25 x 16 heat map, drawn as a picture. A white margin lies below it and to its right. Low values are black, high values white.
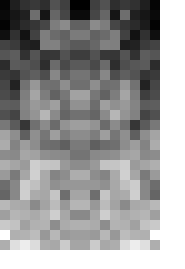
Overall the values sit about 50% of the way up the scale. No row or column stands out. Values rise toward the bottom. It is mirror symmetric from left to right.
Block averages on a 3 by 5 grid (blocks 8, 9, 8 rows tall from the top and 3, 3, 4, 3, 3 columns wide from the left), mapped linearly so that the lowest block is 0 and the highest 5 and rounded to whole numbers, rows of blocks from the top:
0 1 1 1 0
3 4 3 4 3
5 5 4 5 5
